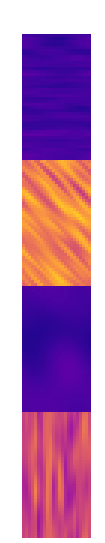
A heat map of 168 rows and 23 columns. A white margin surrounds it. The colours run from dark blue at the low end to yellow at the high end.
The table splits into 4 rows of 1 panel. Panel 1,1: very low, streaked across, faint in contrast. Panel 2,1: high, slanting down to the right. Panel 3,1: very low, smooth, faint in contrast. Panel 4,1: middling, streaked downward.
